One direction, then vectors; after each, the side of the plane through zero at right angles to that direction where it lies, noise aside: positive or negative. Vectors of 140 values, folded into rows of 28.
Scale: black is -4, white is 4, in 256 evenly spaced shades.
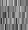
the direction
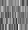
positive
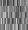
negative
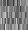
negative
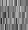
positive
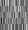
positive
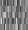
negative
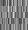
negative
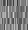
negative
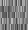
positive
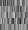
negative
